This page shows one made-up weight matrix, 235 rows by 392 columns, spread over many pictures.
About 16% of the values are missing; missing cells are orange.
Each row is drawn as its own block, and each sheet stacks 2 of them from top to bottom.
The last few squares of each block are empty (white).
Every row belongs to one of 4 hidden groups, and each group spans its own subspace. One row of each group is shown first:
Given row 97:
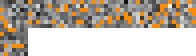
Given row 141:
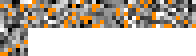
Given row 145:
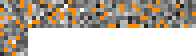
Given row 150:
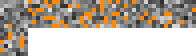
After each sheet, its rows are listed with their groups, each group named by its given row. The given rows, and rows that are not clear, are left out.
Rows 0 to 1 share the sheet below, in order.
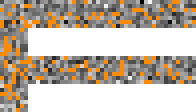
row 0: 141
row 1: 141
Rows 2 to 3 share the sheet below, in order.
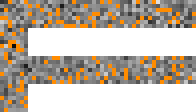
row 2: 141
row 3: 97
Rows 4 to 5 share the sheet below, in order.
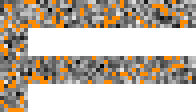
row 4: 150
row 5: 145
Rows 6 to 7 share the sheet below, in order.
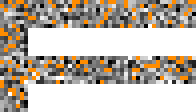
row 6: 97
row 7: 141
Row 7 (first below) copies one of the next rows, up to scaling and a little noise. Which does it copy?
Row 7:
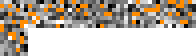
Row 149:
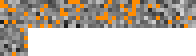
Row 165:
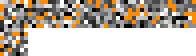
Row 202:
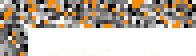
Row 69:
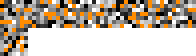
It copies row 202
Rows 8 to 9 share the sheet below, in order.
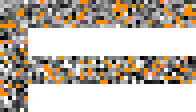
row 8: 150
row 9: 145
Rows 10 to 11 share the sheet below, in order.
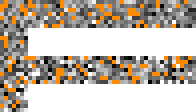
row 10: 97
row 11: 97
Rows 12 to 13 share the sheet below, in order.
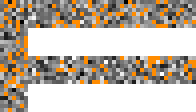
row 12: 97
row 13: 145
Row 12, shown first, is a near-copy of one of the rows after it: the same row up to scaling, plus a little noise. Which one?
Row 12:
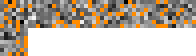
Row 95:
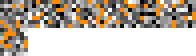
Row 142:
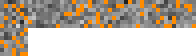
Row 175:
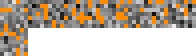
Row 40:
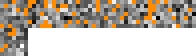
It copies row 142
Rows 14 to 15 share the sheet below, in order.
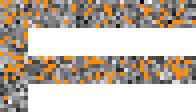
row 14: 141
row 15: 150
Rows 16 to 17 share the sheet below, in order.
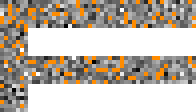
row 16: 141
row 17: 145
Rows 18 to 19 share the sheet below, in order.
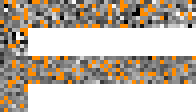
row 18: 145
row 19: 141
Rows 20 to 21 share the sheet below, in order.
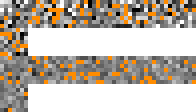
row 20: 141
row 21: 150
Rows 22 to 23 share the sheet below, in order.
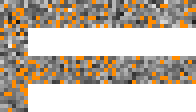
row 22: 150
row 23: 141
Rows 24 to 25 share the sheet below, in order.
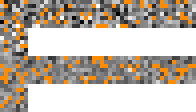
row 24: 145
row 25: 141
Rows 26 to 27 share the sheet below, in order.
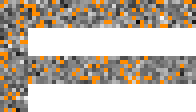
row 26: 150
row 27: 145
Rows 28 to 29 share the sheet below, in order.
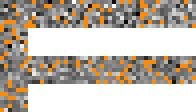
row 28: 145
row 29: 150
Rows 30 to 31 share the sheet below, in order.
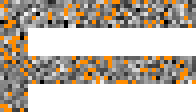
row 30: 141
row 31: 97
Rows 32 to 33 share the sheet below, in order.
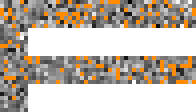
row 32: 141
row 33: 145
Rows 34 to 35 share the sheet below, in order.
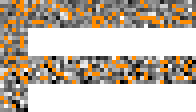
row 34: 97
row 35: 141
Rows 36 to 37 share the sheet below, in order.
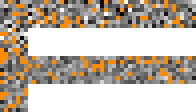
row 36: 145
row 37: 150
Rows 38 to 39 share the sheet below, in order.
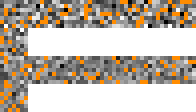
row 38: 97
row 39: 145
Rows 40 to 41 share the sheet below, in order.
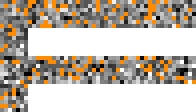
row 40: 97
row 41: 145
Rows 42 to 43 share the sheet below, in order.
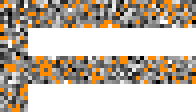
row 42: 150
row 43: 141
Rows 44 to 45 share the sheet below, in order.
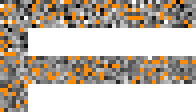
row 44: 141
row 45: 141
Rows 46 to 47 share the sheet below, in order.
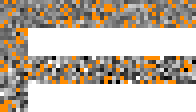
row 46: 97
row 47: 150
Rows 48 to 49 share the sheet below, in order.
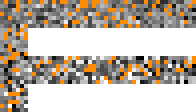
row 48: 97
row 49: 97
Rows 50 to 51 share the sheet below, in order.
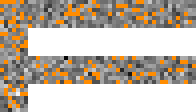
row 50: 141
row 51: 145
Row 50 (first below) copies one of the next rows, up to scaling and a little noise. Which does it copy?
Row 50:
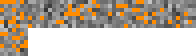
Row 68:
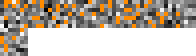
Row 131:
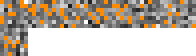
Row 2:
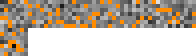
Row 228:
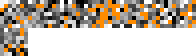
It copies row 68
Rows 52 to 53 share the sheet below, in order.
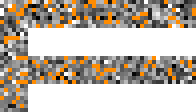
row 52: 150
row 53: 141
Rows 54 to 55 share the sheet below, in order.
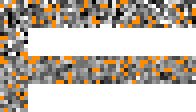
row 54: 150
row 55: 150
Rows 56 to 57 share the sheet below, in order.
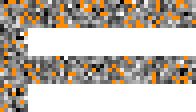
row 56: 145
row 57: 145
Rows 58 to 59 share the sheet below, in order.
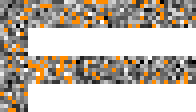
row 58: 97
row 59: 141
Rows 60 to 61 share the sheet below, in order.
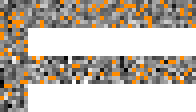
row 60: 97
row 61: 141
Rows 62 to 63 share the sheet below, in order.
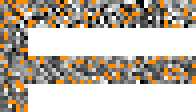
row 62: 97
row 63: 97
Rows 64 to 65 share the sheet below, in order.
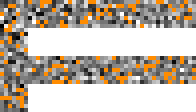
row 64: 145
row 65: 97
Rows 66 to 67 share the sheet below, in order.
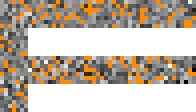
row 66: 97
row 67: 97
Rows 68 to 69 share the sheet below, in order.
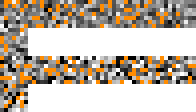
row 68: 141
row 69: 141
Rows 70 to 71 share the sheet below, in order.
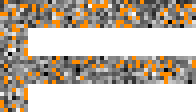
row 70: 141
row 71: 145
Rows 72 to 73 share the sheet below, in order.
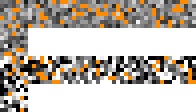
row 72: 150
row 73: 150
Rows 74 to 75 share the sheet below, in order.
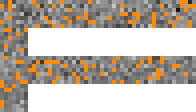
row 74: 97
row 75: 97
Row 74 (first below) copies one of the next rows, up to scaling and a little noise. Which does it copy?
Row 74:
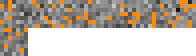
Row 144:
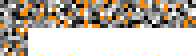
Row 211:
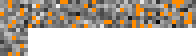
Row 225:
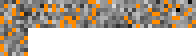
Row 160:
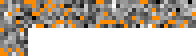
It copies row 225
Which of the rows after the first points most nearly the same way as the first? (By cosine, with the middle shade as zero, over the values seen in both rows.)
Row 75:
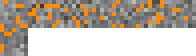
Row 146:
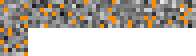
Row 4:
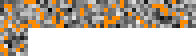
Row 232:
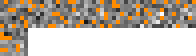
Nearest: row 146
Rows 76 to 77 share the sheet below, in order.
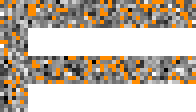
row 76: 150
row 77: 145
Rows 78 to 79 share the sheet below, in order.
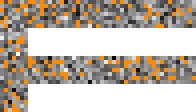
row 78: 145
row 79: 145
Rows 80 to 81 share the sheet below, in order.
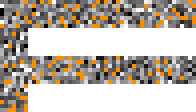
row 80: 141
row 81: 97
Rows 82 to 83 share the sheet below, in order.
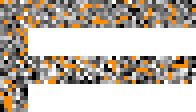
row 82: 141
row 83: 145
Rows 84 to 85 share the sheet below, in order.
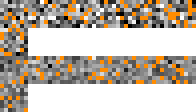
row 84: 145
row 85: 150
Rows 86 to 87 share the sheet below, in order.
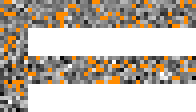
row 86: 141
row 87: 150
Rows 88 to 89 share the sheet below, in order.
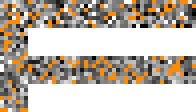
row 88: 97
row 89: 150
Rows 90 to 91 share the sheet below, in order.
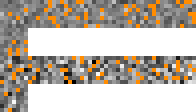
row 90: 141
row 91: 141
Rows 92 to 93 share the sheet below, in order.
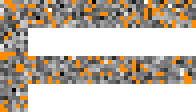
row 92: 150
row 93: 145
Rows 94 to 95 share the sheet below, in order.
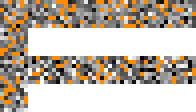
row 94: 97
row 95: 97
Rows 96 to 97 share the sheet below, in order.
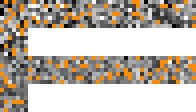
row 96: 150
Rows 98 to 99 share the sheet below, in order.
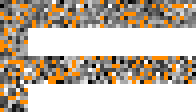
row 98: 141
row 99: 97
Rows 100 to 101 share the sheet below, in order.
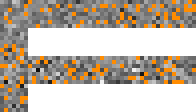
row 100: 141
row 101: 97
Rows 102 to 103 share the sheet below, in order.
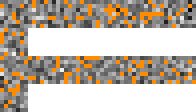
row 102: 141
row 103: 141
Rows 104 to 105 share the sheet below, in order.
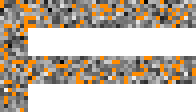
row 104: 150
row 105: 97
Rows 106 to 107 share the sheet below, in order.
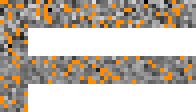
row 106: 150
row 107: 145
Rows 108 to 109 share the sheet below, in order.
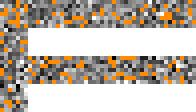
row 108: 141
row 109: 97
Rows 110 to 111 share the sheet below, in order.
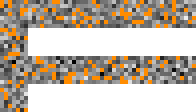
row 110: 150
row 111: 97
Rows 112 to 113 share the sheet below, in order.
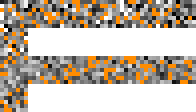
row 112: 141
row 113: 150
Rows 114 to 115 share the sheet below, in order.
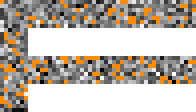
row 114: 141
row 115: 97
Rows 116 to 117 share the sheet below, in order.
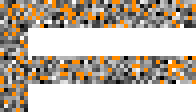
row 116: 141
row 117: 97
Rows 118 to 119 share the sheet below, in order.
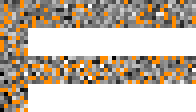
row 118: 141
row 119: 145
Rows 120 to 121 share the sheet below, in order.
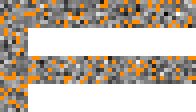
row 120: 145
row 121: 145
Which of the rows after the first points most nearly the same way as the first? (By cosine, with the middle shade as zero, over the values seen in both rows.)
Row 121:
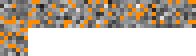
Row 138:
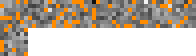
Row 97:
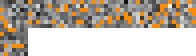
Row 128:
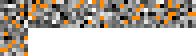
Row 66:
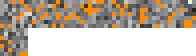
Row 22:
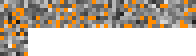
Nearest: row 97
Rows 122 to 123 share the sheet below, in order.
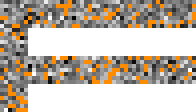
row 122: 145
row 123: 150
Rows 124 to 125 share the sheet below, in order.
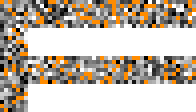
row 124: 97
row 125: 150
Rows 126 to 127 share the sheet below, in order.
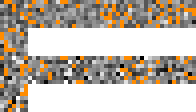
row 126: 150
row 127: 141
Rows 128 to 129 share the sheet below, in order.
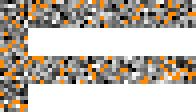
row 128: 97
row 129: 141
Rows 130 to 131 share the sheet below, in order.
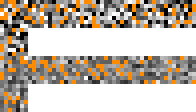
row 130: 141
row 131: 141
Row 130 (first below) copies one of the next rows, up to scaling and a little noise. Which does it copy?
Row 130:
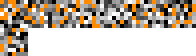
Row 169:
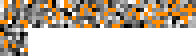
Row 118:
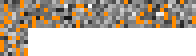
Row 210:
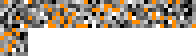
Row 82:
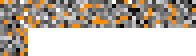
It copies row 210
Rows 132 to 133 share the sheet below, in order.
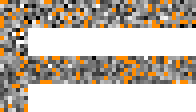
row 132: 145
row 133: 150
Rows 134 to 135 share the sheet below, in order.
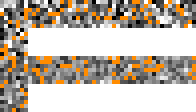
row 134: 150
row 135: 150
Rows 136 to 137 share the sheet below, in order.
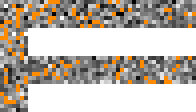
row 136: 145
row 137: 150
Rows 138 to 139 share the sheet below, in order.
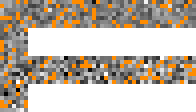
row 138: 150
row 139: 97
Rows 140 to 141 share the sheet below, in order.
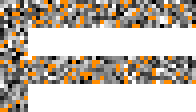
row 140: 150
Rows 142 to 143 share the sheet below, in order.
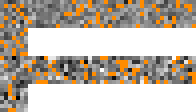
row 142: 97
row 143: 141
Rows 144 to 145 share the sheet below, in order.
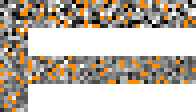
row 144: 97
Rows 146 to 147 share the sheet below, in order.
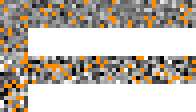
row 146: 97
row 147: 150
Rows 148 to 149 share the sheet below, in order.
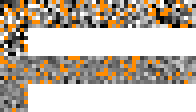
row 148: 150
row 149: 141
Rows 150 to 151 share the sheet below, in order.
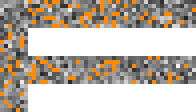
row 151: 97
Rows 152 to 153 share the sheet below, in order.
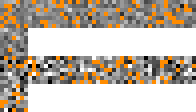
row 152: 145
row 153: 150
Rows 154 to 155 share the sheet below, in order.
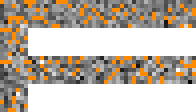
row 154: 141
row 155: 145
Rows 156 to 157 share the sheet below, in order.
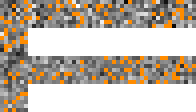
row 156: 97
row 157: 97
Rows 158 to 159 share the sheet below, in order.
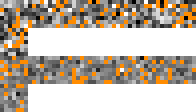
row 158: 150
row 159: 145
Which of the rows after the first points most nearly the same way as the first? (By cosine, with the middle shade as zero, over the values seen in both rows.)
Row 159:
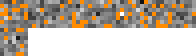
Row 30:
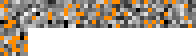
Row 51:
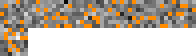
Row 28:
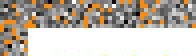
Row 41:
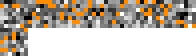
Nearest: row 41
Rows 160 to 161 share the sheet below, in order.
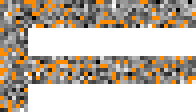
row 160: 97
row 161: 145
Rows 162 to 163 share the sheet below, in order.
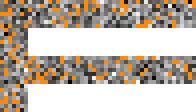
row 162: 97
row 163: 97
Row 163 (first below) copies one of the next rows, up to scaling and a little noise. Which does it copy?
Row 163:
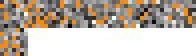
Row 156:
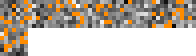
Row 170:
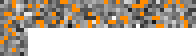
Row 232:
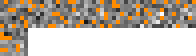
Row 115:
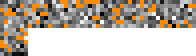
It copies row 170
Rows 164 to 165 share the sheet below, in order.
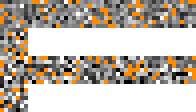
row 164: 145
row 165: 141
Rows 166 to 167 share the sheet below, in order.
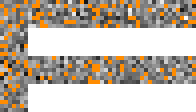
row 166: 150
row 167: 141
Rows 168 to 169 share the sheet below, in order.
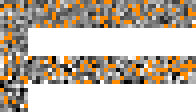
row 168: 150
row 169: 141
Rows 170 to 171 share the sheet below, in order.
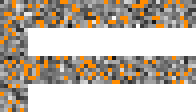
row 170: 97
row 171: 145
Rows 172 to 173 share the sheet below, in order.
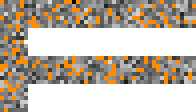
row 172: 145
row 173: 141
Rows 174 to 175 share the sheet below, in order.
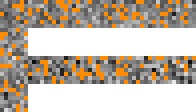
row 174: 97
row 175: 97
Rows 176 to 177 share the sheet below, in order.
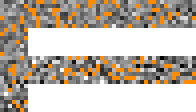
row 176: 97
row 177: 97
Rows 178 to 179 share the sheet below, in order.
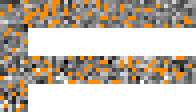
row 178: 141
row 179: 141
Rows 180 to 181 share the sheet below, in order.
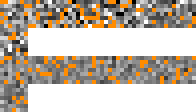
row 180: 145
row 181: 150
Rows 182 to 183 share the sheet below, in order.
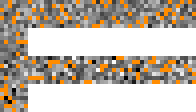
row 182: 97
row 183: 145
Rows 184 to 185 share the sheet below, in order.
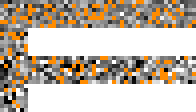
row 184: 145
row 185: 145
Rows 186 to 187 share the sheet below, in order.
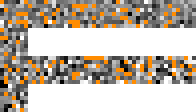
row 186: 141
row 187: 141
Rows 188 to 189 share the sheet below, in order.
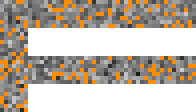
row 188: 150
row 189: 97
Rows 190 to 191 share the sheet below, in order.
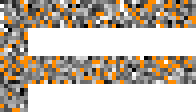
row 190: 141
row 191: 141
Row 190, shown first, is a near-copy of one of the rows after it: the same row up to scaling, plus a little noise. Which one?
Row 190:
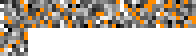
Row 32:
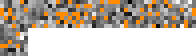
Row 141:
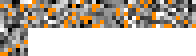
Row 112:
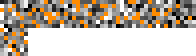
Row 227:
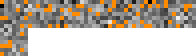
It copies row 112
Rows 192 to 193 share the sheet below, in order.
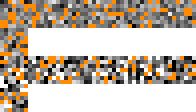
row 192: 141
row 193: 141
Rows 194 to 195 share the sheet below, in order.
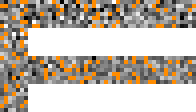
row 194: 145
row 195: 150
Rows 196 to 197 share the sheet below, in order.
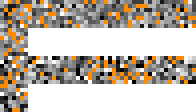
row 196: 97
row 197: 145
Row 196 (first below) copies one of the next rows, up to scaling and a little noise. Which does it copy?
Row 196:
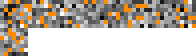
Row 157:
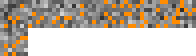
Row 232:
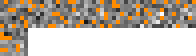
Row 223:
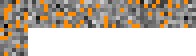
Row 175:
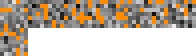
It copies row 157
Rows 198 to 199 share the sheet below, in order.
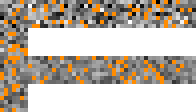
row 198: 141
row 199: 150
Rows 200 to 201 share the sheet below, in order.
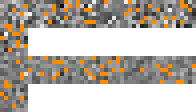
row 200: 97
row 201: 145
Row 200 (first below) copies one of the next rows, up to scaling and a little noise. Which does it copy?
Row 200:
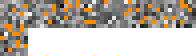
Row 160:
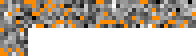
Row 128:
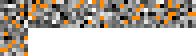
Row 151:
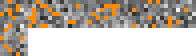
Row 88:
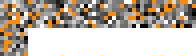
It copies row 88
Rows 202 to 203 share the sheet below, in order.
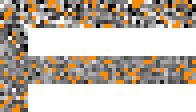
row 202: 141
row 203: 145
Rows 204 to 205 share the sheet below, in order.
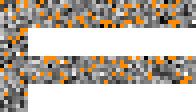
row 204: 150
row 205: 150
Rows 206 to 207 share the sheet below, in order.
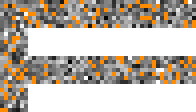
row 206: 97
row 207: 141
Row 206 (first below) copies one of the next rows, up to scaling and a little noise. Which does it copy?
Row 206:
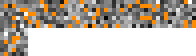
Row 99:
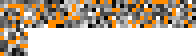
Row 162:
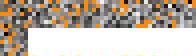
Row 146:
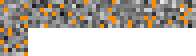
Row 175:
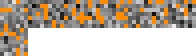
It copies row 99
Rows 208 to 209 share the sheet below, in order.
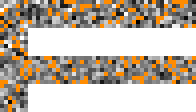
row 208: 150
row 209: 150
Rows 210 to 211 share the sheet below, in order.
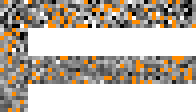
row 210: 141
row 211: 97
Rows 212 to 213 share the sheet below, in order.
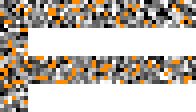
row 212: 141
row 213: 150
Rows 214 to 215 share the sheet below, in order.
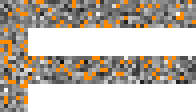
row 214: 145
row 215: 97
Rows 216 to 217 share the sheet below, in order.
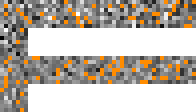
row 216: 145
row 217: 145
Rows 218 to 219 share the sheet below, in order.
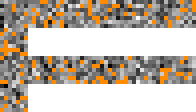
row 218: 141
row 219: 145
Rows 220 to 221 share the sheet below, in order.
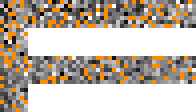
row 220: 145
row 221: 145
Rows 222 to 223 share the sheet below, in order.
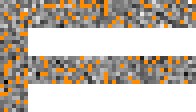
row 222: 97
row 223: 97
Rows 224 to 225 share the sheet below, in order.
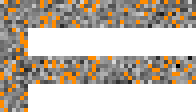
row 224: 97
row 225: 97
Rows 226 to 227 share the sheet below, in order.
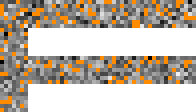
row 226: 97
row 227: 141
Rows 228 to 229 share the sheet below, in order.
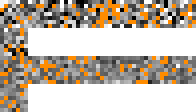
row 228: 141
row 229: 97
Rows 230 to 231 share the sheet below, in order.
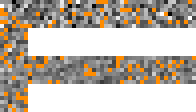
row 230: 141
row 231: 150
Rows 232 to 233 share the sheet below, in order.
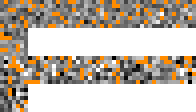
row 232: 97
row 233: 145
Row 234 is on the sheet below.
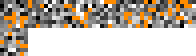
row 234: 141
